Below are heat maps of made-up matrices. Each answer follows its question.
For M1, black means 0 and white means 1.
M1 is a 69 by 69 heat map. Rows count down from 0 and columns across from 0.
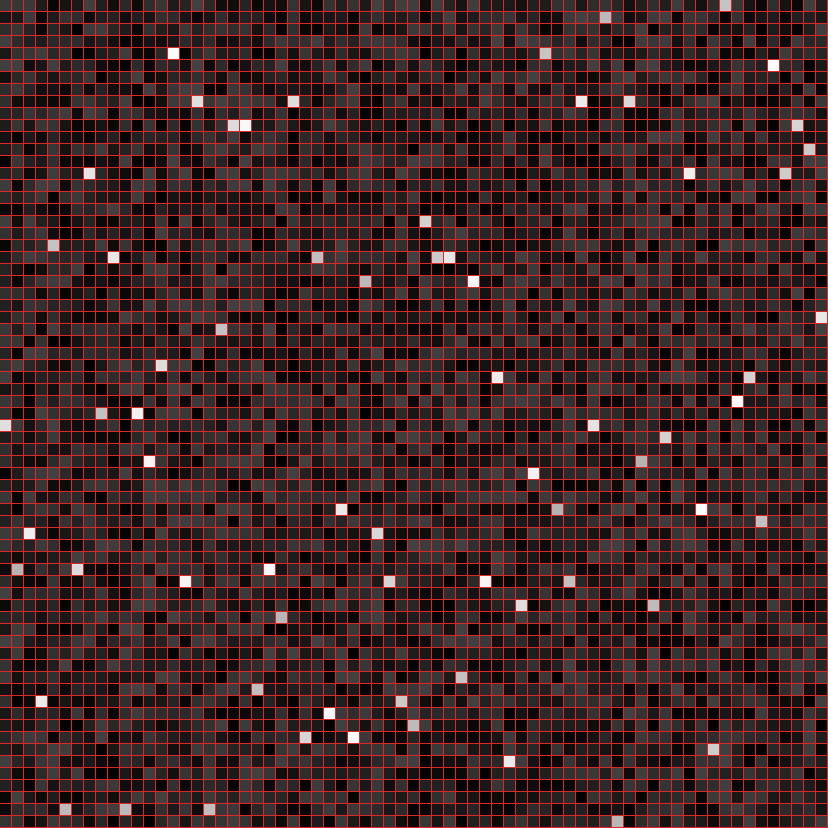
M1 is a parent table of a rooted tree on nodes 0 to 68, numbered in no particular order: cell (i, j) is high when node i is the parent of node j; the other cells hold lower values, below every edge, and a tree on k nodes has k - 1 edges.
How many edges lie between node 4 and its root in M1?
6
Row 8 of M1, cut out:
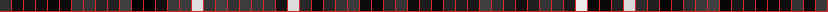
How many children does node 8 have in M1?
4
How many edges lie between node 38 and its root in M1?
1
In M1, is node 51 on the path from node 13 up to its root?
yes
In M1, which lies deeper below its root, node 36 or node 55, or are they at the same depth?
node 55
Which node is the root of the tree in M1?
56
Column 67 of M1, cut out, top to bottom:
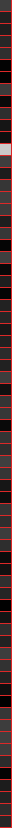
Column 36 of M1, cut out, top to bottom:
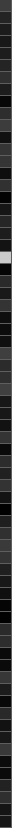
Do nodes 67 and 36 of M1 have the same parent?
no
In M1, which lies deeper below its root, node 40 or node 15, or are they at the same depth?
the same depth
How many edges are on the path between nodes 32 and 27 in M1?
8
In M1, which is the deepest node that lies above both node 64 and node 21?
67
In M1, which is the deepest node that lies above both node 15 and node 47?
48
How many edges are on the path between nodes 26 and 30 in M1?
4
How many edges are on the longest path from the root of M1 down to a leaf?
36
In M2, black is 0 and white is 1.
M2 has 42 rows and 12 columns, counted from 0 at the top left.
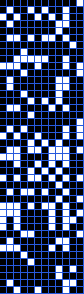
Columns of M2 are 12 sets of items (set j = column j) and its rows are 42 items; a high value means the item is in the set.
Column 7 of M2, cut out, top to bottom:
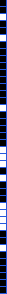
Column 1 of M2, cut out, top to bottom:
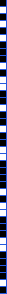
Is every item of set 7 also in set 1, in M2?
no
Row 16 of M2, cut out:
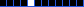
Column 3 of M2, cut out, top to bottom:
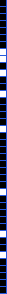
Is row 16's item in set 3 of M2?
no
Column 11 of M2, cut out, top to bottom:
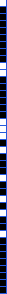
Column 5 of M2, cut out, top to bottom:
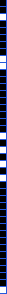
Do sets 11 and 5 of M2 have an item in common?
yes
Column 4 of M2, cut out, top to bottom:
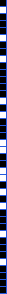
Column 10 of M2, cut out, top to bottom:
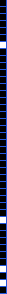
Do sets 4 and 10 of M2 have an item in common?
no
